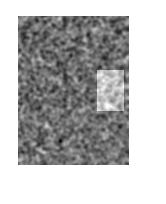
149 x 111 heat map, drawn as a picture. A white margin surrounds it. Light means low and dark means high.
Ninth with the lowest average: middle right. Odd patch: lower, in the middle right. Grain: blotchy. Stripes: none.
